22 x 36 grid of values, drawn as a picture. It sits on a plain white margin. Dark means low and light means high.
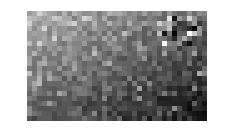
There is an overall slope up to the top left. The top left is the ninth with the highest average. An odd patch, rougher than its surroundings, sits in the top right. The grain is fine, like static. The top right is the roughest part. The halves do not mirror each other.
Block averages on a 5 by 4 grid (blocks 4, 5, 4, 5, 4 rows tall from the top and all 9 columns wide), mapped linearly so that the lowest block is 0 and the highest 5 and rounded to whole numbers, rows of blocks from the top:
5443 | 4432 | 4321 | 3221 | 2210
